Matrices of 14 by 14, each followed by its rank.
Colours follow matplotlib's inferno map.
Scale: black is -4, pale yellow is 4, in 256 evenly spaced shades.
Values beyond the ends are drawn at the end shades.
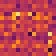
three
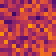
full rank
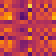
two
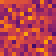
full rank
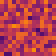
full rank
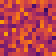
full rank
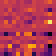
two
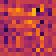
three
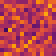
full rank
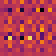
two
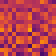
two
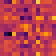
three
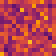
full rank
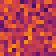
full rank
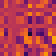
two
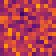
full rank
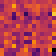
three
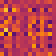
three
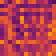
three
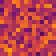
full rank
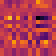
two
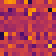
three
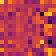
three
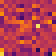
three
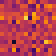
three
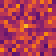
full rank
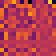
two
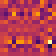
two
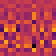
two
